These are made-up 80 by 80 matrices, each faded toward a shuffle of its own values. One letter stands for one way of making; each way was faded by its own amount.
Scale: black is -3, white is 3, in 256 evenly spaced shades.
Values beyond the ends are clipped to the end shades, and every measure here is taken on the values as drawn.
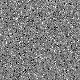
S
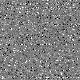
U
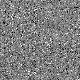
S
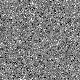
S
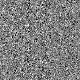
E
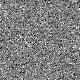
S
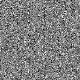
E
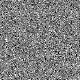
E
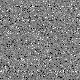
U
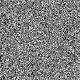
E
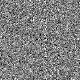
E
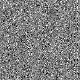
E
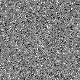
S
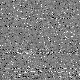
U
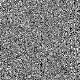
E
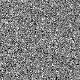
E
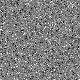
S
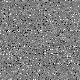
U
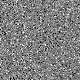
S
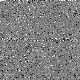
U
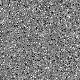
S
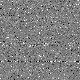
U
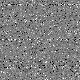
U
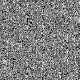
E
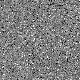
S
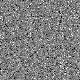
S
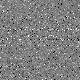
U
